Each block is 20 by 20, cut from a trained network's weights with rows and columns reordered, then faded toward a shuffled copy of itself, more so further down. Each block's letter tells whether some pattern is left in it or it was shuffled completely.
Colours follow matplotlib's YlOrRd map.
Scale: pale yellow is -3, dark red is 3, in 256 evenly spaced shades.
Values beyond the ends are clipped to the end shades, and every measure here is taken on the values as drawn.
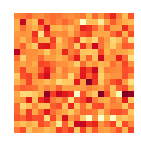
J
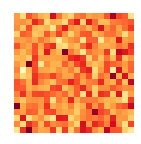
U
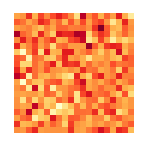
U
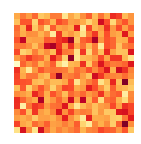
U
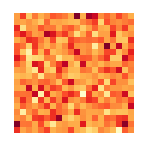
U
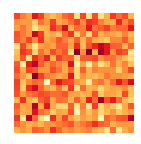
J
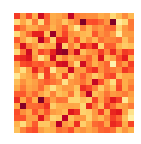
U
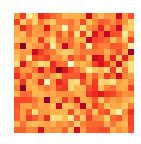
U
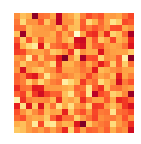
J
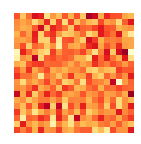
J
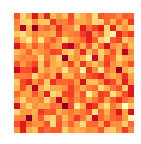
U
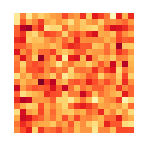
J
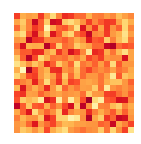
J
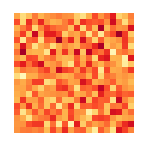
U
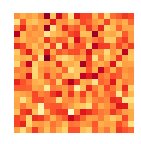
U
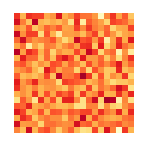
J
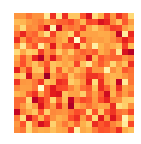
U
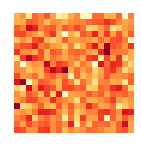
U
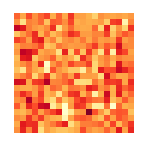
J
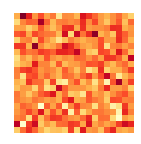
U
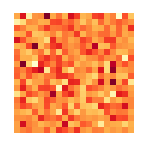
U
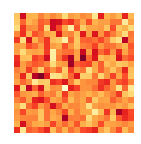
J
